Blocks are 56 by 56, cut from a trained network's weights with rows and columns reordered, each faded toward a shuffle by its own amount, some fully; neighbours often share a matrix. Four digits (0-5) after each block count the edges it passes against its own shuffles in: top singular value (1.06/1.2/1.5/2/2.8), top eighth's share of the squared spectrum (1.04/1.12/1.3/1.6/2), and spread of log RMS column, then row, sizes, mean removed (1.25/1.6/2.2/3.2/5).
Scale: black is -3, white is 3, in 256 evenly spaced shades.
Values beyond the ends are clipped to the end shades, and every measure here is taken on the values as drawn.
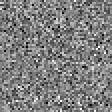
0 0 0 0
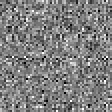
4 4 2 2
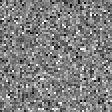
2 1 0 0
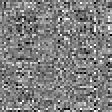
4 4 3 2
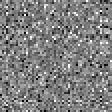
4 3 2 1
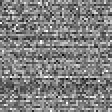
4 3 0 1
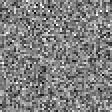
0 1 0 0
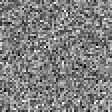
2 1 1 0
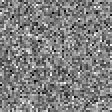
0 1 0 0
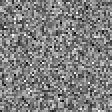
0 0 0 0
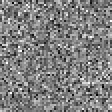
2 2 0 0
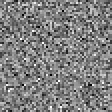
2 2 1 1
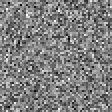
2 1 0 0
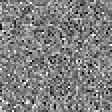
3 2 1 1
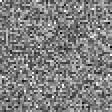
1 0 0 0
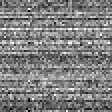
4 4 0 3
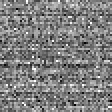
3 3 0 1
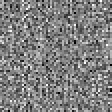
3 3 1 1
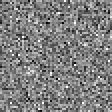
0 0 0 0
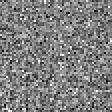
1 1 0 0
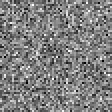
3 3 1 0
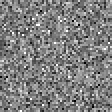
0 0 0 0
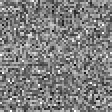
1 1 0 0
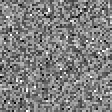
0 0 0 0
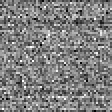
3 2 0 1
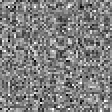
4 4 1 2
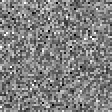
0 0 0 0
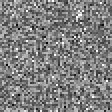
0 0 0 0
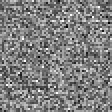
1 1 0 0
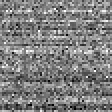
4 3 0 2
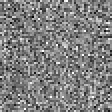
2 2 0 0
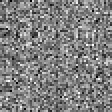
3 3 1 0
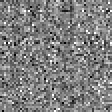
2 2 0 1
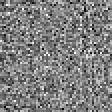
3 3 0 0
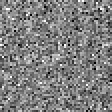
2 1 0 1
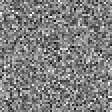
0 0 0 0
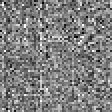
3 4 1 2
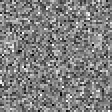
0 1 0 0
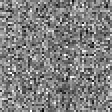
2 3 1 1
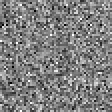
2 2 0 1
